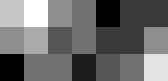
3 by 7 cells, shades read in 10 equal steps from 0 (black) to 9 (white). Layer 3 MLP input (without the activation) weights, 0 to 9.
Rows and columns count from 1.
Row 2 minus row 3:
5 2 -1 3 -1 -2 -3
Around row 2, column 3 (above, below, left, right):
5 4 6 4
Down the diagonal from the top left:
7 6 4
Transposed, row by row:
7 5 0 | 9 6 4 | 5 3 4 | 4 4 1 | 0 2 3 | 2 2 4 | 2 5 8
